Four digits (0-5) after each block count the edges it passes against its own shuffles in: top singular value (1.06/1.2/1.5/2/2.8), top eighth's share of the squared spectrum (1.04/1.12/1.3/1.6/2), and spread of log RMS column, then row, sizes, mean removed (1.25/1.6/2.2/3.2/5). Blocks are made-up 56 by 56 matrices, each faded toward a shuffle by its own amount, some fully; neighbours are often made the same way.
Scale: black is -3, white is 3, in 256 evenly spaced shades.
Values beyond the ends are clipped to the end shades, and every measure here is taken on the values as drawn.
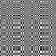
5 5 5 4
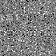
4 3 1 1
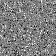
1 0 0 0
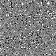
3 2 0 0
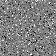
1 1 0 0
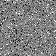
2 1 0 0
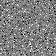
0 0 0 0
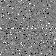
2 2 0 1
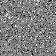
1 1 0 1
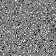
0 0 0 0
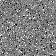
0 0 0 0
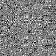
3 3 1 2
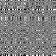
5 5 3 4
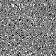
3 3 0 2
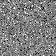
1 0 0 0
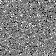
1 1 0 0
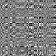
5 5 3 4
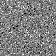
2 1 0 0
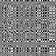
5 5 4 4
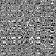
4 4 2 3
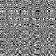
4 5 3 3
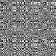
4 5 3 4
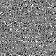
3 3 0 2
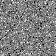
2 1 0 0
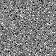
1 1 0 0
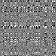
4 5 3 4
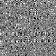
4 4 2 2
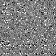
3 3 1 2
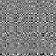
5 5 3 4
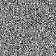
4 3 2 2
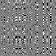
4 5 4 3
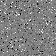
0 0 0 0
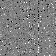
3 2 1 0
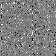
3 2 1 1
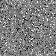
0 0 0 0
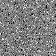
0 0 1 0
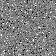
0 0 0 0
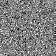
2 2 0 0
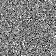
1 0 0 0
